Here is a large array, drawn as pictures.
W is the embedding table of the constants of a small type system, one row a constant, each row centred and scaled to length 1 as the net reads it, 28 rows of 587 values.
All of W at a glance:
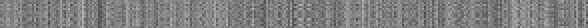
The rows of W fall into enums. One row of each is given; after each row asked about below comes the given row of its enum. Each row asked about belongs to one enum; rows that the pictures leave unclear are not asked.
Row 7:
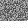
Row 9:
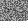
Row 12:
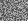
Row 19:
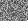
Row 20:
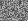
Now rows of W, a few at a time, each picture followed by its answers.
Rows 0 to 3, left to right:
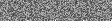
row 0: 19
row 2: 20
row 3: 12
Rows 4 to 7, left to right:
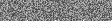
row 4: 19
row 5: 9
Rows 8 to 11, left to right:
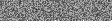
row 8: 20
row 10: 12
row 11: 19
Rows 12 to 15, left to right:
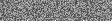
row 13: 7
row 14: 20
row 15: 12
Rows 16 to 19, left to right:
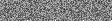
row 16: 7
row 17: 12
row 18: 9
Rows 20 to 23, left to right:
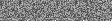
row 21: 7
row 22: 20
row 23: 12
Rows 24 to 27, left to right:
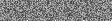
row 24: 9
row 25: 20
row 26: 19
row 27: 12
